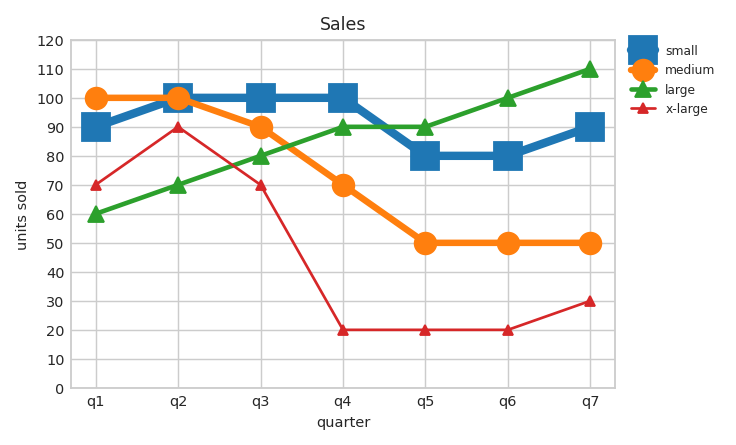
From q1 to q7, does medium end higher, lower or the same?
lower
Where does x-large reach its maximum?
q2
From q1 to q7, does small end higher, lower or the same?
the same
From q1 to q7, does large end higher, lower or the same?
higher
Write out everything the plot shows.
Title: Sales
x-axis: quarter, ticks q1 q2 q3 q4 q5 q6 q7
y-axis: units sold, ticks 0 10 20 30 40 50 60 70 80 90 100 110 120
Legend: small, medium, large, x-large
Values:
small: 90 100 100 100 80 80 90
medium: 100 100 90 70 50 50 50
large: 60 70 80 90 90 100 110
x-large: 70 90 70 20 20 20 30
